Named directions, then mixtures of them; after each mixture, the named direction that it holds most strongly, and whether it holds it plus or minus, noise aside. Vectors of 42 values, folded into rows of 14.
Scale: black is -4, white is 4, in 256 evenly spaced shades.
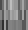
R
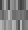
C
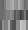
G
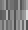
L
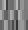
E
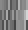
L, plus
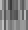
R, minus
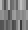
C, minus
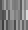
L, plus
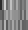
R, plus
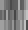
L, plus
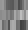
G, minus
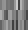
E, plus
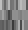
C, minus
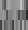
L, minus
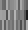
L, minus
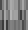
R, plus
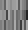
L, minus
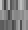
C, minus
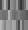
C, plus
